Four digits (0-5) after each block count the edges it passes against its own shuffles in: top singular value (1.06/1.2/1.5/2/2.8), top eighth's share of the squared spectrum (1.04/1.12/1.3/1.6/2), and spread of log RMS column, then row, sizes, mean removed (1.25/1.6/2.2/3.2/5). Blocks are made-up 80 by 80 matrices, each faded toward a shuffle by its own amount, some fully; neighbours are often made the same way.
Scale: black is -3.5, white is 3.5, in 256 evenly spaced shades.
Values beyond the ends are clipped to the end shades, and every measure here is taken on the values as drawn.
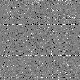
4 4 1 2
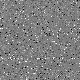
2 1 0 0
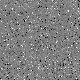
2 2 0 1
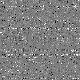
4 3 0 2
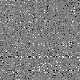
4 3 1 2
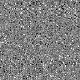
3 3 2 1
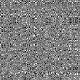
4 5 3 3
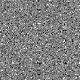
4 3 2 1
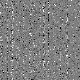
2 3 3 0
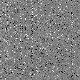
1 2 2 0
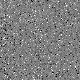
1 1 1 0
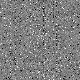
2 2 2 0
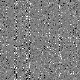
2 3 3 0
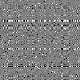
5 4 2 3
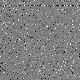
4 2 0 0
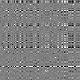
5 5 3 4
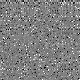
4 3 1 2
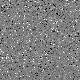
2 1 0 0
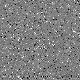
3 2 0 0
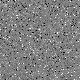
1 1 0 0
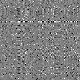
4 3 2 2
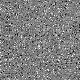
3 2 0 1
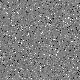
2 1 0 0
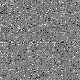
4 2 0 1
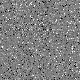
3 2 0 0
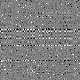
5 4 2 3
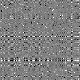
5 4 2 3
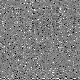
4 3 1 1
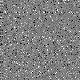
3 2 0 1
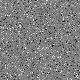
0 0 0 0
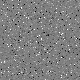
0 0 0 0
